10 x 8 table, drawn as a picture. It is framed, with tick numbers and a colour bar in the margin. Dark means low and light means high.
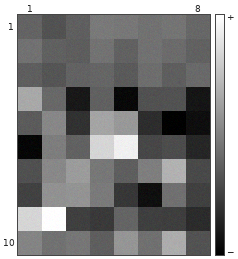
Ninth with the lowest average: middle right. Calmest part: top right. Seam: horizontal, 30% of the way down, the top part calmer. Average level on the scale: 40%.
